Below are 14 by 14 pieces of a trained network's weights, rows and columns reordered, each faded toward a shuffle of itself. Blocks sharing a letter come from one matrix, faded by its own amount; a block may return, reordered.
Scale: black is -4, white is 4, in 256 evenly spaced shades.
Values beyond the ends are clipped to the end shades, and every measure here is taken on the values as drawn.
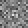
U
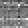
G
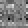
G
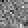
U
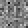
U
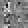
G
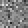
U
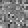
U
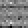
G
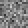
U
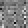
G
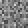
U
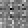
G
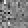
G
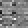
G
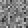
U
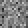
U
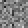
U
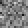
U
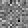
U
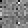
G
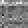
G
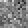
U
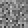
U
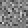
U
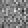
U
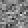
U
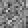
U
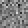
U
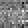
G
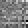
G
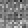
G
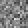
U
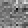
G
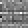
G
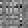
G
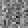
U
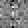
G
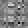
G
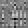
G
